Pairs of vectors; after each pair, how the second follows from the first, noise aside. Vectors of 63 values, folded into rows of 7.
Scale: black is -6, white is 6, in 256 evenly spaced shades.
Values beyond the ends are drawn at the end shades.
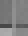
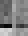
scaled up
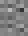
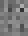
sign-scrambled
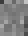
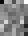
scaled up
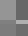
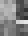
scaled up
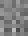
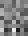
scaled up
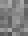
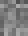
reversed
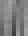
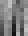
scaled up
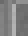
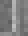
reversed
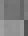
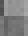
reversed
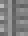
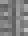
reversed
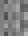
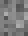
sign-scrambled
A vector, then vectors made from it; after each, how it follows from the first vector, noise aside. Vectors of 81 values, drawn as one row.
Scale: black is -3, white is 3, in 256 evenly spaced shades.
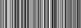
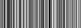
negated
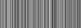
shrunk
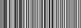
sign-scrambled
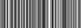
sign-scrambled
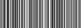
sign-scrambled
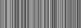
shrunk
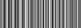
sign-scrambled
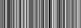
negated
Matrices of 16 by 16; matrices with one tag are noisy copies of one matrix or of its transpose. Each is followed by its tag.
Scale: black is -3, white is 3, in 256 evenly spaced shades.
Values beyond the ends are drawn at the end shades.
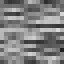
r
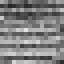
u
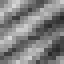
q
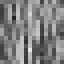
r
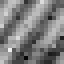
q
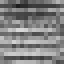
u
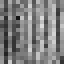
u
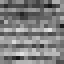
u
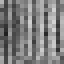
u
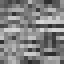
r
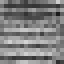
u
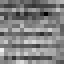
u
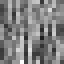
r
